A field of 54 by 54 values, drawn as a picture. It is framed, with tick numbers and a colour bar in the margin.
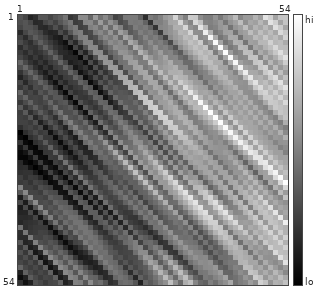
Ninth with the lowest average: middle left. Slope: up to the right. Odd rows or columns: none. Grain: diagonal, down to the right.
